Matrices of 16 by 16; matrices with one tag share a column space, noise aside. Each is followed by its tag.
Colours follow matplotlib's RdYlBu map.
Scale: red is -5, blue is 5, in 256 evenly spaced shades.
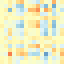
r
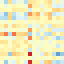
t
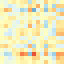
r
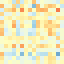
r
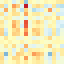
r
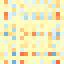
t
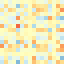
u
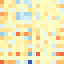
t
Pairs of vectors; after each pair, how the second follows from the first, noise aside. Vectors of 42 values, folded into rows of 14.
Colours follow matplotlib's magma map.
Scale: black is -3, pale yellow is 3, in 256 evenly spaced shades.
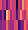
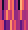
wrapped around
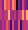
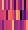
wrapped around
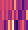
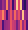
wrapped around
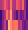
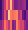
wrapped around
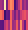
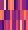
copied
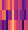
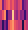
copied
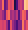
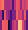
wrapped around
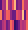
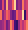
copied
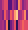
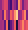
copied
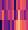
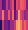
copied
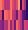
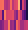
copied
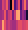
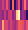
copied
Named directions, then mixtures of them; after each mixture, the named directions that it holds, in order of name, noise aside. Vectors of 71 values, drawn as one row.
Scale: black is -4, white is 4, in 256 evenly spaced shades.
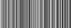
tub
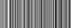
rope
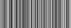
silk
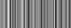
rope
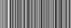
rope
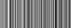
rope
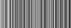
rope, tub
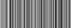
rope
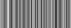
rope, silk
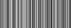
silk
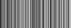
rope, tub
